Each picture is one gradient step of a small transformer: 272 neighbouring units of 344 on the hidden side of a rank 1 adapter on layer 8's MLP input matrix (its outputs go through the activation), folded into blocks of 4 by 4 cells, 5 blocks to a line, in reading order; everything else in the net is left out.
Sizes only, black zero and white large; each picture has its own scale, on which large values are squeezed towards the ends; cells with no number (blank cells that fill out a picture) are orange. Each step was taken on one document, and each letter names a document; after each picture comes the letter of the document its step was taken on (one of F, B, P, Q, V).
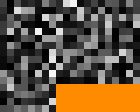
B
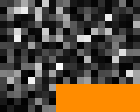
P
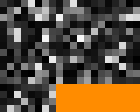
P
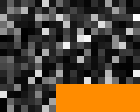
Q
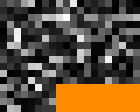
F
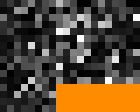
Q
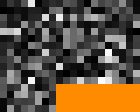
P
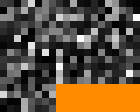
P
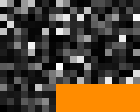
Q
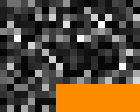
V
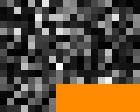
Q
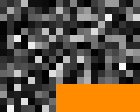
V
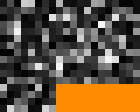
F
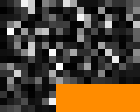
B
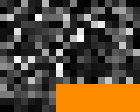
V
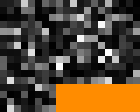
F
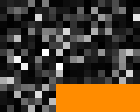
V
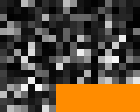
F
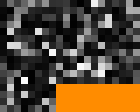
B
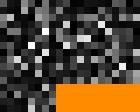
P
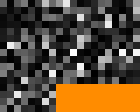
B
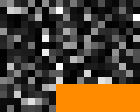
V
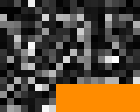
F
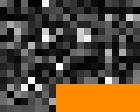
F
